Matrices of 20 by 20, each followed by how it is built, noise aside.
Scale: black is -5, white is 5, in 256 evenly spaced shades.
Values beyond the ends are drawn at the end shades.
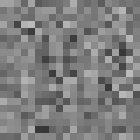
low rank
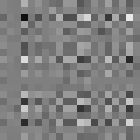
low rank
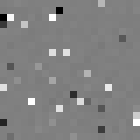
sparse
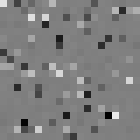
sparse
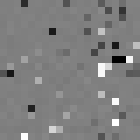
sparse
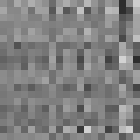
low rank
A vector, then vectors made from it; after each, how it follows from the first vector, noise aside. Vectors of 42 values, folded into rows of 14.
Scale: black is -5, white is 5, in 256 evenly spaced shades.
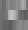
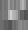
copied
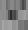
negated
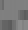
partly zeroed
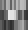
scaled up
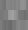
shrunk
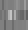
partly zeroed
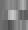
copied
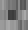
negated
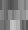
wrapped around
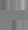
partly zeroed
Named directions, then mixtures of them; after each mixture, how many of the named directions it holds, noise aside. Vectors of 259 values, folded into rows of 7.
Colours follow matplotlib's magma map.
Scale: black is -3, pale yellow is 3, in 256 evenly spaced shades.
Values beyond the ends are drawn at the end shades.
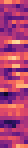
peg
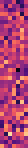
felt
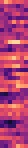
one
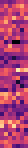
two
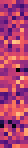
two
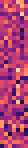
one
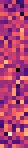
one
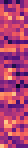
two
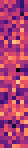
two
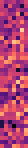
two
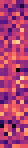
two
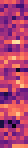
two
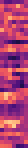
one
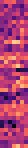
two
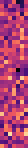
one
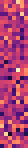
one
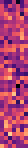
two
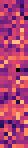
two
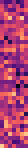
two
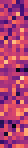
two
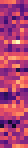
two
